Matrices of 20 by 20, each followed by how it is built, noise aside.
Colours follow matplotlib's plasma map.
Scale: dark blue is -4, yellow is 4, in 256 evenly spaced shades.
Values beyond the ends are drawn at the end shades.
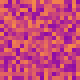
noise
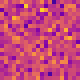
noise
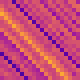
Toeplitz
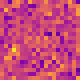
noise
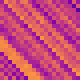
Toeplitz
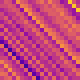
Toeplitz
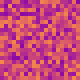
noise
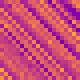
Toeplitz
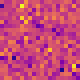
noise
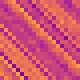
Toeplitz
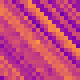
Toeplitz
